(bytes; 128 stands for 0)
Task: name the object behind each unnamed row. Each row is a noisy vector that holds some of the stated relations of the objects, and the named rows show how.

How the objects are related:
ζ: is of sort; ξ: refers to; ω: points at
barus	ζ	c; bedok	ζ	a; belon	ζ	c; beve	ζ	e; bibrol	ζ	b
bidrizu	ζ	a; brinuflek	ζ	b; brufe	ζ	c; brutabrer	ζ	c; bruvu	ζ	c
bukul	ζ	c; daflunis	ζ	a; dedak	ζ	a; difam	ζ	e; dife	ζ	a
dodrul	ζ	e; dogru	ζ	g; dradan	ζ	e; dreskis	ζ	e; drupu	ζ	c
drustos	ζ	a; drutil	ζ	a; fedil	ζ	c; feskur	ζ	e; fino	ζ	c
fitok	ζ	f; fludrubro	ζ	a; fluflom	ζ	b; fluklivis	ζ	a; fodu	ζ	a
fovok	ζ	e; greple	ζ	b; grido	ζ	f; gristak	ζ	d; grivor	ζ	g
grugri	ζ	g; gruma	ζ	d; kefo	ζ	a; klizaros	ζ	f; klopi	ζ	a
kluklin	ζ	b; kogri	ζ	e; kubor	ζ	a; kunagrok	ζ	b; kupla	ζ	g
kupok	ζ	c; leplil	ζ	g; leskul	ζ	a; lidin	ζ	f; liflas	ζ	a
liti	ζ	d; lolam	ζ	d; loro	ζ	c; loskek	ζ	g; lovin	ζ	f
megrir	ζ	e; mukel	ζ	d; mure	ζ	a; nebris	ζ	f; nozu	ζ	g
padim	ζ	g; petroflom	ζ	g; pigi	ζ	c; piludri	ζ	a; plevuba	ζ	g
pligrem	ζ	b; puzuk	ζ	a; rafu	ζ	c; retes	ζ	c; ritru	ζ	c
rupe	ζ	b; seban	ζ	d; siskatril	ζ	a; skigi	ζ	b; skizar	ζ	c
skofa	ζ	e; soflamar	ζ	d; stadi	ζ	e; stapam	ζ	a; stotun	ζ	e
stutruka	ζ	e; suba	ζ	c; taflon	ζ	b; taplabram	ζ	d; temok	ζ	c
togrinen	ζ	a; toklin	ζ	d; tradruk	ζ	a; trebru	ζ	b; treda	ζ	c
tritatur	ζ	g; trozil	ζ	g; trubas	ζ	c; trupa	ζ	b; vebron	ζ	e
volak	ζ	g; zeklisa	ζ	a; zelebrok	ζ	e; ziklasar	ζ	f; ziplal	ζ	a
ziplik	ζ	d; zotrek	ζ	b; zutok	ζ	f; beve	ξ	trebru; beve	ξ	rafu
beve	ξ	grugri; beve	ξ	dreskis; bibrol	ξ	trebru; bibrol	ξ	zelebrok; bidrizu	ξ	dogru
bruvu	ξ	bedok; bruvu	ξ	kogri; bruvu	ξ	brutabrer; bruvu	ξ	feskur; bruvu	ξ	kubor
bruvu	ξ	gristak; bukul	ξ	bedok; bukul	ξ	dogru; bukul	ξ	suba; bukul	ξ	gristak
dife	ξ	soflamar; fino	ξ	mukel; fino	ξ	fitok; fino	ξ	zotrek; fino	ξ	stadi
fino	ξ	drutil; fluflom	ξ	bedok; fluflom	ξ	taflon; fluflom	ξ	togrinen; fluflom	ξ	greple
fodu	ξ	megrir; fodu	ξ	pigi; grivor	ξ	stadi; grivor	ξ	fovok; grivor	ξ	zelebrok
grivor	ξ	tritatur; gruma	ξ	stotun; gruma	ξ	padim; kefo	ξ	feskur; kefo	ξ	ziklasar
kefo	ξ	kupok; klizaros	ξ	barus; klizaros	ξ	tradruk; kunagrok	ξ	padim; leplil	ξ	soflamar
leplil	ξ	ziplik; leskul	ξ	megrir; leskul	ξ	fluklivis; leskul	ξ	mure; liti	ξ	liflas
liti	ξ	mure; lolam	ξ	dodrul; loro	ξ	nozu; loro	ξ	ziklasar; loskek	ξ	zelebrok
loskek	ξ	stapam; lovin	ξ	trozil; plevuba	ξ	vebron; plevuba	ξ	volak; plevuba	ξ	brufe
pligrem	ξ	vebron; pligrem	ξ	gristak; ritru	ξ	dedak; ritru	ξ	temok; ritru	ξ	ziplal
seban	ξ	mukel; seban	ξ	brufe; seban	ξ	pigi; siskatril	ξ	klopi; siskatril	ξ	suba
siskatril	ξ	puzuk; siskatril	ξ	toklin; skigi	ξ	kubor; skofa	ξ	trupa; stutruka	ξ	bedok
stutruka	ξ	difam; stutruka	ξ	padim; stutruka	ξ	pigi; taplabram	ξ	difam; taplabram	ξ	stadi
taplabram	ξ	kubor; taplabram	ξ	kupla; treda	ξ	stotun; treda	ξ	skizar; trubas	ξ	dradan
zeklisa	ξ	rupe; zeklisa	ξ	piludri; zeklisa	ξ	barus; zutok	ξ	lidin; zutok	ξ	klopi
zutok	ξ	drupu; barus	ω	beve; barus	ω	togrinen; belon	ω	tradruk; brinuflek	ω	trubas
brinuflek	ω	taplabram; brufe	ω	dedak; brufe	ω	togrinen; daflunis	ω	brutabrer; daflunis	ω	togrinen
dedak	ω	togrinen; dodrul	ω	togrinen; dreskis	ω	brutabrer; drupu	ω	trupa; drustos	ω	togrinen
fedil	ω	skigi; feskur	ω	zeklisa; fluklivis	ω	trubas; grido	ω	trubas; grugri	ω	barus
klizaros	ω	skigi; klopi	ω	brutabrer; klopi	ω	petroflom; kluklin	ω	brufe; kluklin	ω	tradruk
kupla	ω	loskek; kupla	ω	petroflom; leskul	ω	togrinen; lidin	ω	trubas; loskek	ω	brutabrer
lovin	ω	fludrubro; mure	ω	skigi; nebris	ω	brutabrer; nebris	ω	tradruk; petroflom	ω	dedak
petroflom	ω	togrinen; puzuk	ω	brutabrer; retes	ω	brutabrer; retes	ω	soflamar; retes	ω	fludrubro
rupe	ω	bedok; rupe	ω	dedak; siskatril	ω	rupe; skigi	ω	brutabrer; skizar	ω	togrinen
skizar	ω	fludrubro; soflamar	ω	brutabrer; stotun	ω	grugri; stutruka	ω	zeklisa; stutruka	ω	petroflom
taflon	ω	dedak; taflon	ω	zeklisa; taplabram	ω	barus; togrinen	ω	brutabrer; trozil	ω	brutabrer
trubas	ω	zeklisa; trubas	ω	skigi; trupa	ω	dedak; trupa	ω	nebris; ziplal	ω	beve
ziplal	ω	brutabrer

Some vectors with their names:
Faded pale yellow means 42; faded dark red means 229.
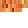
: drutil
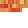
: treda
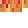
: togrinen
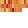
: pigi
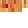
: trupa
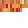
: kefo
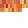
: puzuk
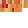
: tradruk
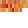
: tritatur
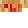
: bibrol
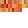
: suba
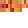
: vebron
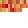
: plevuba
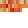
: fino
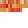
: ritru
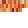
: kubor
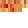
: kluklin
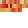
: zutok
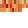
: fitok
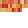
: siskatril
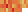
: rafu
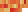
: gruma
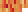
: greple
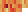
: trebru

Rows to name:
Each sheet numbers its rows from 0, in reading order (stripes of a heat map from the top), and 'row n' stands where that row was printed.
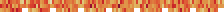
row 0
bruvu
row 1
bidrizu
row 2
retes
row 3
grugri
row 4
brufe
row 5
brutabrer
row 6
ziplik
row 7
fluklivis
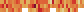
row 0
fedil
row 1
pligrem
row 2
mure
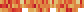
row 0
bukul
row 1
taflon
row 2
kunagrok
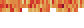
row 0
feskur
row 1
bedok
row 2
rupe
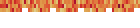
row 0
gristak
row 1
fludrubro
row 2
zeklisa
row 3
kupla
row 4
ziklasar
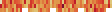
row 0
soflamar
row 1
dedak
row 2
barus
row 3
skigi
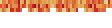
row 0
taplabram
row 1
zelebrok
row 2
dodrul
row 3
fluflom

